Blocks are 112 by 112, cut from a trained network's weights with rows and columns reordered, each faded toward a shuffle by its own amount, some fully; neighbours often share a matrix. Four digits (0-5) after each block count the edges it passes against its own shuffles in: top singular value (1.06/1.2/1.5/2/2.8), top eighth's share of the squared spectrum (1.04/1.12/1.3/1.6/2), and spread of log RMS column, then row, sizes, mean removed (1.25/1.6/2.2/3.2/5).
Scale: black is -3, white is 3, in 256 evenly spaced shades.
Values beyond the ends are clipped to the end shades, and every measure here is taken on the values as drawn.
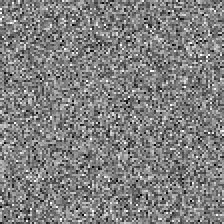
2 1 0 0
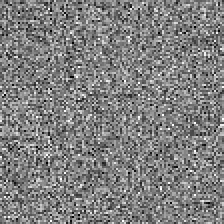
4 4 2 0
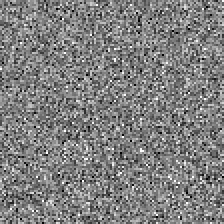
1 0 0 0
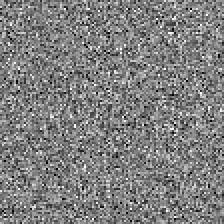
3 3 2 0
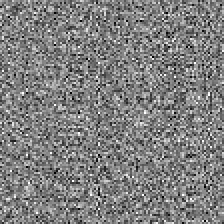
4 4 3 1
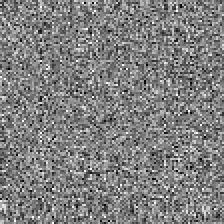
4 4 2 1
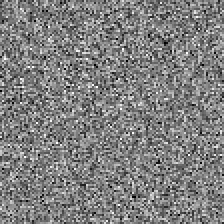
0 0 0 0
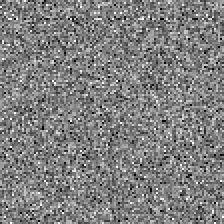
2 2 0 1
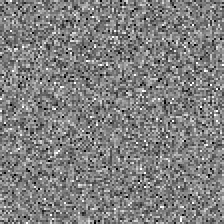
0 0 0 0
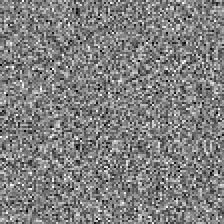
4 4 2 1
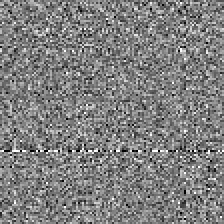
4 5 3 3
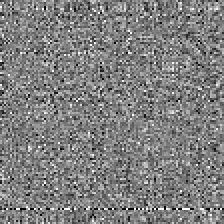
4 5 2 3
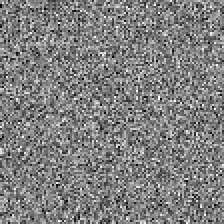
3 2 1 0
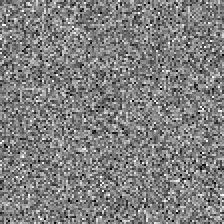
1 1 0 0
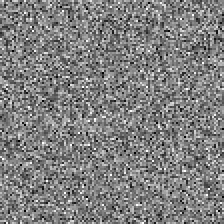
2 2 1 0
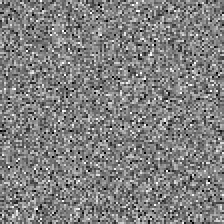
0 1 0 0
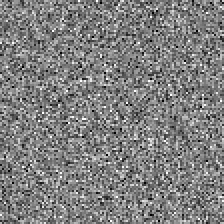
3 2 0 0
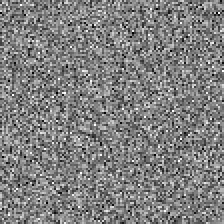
0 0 0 0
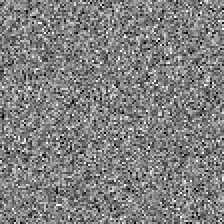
1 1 0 0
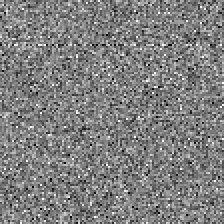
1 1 0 1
